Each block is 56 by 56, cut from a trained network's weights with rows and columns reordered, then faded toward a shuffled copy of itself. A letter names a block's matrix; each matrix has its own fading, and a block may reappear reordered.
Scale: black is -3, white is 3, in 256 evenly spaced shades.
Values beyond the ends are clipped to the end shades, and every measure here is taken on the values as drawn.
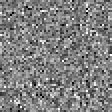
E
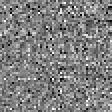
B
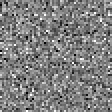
E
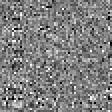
B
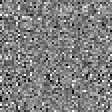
B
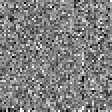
E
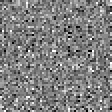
B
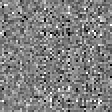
B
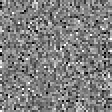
E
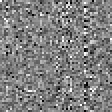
B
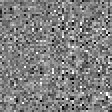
B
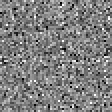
E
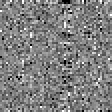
B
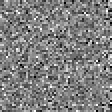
E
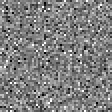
E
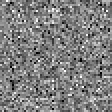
E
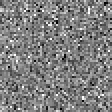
E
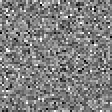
E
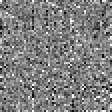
B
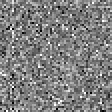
E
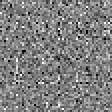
B
